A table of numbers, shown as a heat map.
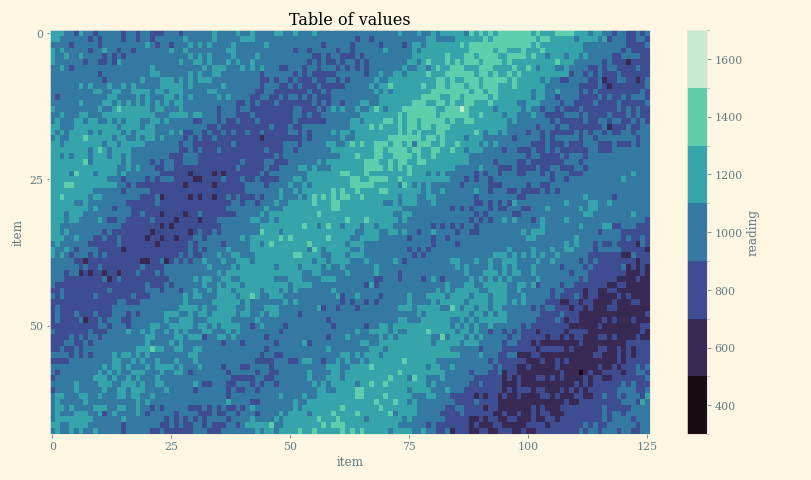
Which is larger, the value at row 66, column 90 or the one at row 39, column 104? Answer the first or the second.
the second
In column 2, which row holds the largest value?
28
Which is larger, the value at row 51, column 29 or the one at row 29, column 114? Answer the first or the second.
the second
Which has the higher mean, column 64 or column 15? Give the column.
64
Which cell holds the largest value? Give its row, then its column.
13, 86
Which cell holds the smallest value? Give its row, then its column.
58, 111
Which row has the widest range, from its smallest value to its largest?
58
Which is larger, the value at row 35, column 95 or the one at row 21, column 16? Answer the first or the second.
the second
